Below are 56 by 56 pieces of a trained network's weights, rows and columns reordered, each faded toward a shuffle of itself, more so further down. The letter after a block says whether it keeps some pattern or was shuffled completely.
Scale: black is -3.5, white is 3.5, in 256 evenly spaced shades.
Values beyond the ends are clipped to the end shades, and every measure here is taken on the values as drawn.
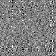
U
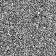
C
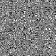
U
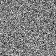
C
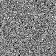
C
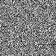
U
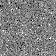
C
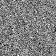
C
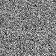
U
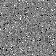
U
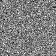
C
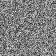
C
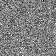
C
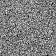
C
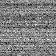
U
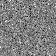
C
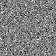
U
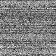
U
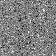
C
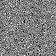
C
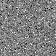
C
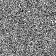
C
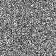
C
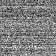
U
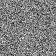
C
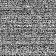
U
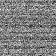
U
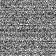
U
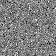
C
